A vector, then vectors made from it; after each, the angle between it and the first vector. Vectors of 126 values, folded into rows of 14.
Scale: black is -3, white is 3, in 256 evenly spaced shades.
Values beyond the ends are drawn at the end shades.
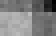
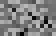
orthogonal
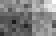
nearly opposite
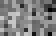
partly aligned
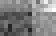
nearly opposite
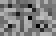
orthogonal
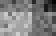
nearly parallel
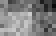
nearly parallel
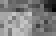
nearly parallel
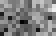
partly opposed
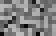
orthogonal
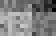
nearly parallel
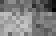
nearly parallel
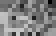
partly aligned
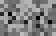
orthogonal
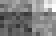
nearly opposite
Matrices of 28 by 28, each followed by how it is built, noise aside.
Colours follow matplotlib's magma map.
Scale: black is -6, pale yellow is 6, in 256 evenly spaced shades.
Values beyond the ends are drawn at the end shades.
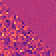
lower triangular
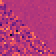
lower triangular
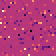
sparse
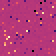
sparse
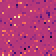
sparse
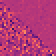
lower triangular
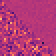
lower triangular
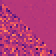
lower triangular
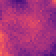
smooth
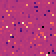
sparse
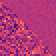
lower triangular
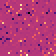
sparse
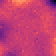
smooth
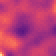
smooth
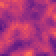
smooth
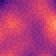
smooth
